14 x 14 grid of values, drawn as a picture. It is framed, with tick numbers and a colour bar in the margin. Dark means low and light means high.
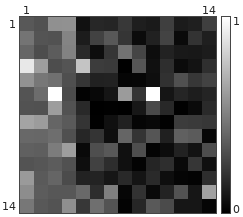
Most values sit low, with a long tail of high ones. The top right is the calmest part. The left part is higher, up to a seam about 30% of the way across. No row or column stands out.
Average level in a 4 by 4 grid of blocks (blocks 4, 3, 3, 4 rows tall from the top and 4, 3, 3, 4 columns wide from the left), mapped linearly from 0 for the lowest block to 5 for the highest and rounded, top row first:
5211
5021
5111
4201
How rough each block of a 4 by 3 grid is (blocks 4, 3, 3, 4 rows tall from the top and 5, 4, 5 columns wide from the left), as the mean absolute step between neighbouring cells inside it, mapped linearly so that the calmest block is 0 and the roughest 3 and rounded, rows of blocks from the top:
2 2 0 | 3 2 3 | 1 2 2 | 1 2 2
